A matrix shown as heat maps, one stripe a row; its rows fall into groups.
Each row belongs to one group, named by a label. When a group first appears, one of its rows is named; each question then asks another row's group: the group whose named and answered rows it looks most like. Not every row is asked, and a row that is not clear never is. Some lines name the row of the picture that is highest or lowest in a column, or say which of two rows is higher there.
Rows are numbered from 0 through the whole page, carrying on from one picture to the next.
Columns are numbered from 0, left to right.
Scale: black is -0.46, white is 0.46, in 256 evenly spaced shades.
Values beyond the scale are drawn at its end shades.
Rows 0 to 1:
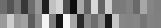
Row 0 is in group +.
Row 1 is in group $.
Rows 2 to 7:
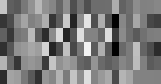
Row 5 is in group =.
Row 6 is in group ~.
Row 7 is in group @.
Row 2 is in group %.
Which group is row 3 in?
=
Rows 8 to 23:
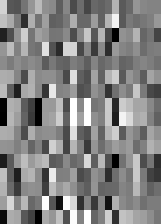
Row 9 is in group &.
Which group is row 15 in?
@
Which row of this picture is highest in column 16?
9
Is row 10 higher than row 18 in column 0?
No
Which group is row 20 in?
~
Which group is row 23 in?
@
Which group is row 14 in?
~
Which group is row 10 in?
=
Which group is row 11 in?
$
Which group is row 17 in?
&
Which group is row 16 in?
@
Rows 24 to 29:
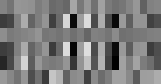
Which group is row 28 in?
=
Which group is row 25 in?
=
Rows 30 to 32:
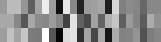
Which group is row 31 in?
&
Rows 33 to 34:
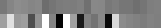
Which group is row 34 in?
$
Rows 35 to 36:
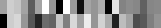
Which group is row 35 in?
$
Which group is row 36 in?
@
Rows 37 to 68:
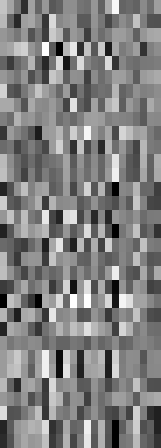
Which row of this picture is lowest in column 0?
58
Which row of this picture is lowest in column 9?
41
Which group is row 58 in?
@
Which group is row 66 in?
~
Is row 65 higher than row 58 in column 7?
Yes
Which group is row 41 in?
+
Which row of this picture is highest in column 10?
58
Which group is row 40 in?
$
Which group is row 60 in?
@
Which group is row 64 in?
~
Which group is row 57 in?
=
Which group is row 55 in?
~
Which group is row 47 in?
+
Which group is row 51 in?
~
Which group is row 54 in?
+
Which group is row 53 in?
=
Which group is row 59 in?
~
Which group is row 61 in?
%
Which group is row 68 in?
=
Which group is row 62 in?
$
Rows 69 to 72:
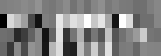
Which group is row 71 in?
+
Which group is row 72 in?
+
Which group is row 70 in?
@
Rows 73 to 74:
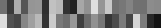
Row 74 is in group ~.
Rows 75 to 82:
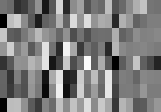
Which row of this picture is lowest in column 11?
78
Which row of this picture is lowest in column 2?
75
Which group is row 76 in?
@
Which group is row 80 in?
+
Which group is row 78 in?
$
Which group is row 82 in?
@
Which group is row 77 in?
%
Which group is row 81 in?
+
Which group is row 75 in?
+
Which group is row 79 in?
=
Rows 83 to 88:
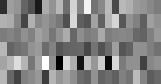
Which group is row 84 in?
&
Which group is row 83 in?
@
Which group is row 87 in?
$
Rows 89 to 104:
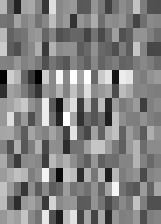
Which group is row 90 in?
+
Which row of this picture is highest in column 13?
99
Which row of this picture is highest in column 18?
94
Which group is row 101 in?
$
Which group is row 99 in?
+
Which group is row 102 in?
&
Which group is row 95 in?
@
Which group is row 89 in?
~
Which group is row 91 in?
%
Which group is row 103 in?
~
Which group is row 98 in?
&
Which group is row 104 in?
$
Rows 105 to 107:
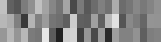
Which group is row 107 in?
$
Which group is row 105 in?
%
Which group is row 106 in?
&
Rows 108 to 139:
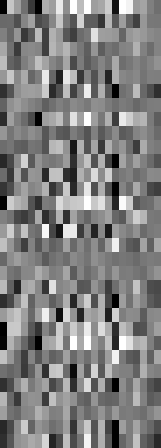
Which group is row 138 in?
=
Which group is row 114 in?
=
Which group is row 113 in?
$
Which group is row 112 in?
%
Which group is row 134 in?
+
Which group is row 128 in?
~
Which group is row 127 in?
%
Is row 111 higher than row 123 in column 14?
No
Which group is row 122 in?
@
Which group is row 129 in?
=
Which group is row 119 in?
=
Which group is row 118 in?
+
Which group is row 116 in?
@
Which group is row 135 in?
=
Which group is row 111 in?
~
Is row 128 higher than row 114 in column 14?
No
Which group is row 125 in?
&
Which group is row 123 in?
+
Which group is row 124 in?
$
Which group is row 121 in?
=
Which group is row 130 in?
$
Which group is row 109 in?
+
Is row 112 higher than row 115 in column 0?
Yes
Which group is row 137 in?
%
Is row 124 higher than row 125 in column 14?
Yes
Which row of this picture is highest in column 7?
128
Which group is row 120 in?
+
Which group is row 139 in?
=
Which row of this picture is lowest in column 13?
124
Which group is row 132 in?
@
